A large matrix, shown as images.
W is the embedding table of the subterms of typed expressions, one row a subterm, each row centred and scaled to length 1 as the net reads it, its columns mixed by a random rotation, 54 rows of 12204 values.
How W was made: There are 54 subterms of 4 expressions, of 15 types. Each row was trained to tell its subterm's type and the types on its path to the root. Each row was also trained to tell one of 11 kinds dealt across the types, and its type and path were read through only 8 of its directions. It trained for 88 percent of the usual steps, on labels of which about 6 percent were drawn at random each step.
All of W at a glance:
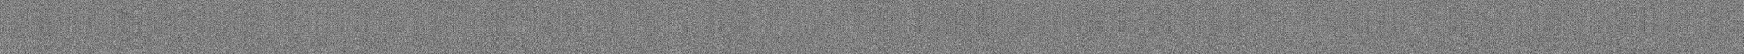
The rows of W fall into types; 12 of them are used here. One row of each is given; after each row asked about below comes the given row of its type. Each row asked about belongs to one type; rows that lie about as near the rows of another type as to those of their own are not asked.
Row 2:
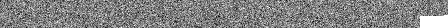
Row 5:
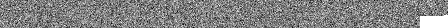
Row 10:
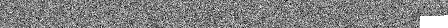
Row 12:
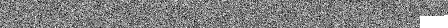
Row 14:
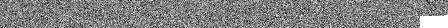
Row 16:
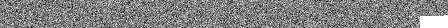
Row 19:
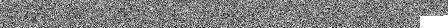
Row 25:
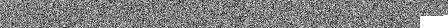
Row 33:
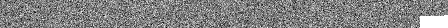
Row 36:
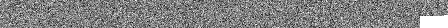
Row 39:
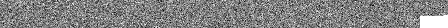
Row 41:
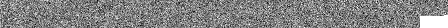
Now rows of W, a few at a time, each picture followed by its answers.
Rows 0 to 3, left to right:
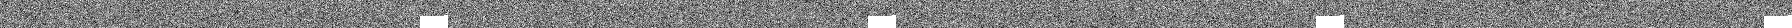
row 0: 19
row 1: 12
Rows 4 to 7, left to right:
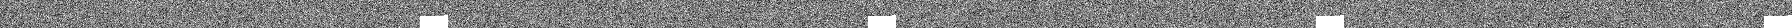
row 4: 14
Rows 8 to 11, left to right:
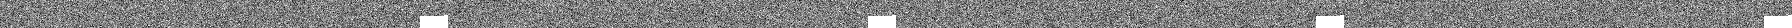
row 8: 33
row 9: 16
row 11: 39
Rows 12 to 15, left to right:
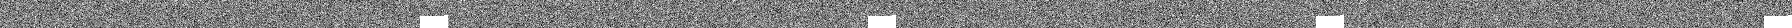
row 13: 25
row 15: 39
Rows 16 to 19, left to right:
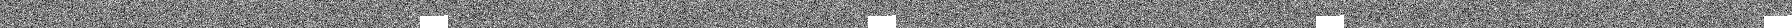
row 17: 19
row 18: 5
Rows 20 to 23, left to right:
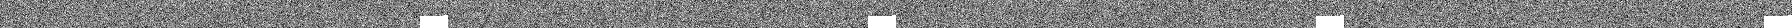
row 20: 12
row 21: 5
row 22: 16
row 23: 33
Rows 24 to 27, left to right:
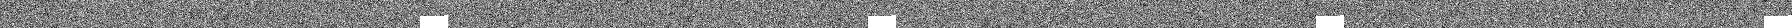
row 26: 12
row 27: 5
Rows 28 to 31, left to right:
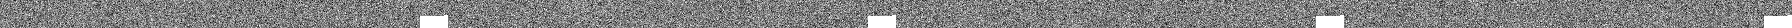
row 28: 5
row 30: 5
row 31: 39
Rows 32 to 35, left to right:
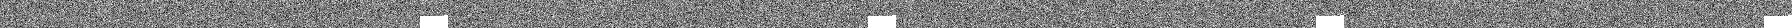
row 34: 19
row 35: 16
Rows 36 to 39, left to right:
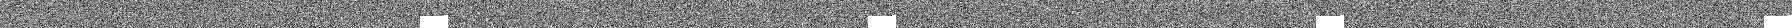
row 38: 19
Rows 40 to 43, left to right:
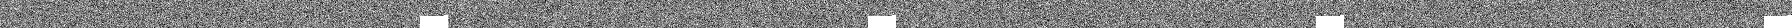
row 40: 25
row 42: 36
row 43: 36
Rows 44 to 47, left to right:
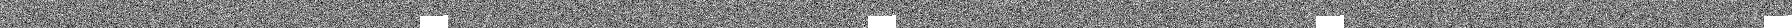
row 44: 25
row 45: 19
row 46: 16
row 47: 2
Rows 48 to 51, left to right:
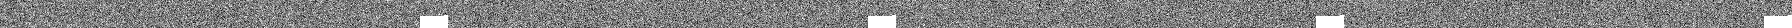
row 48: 2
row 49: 39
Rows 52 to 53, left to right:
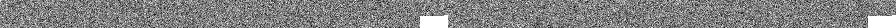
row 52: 36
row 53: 12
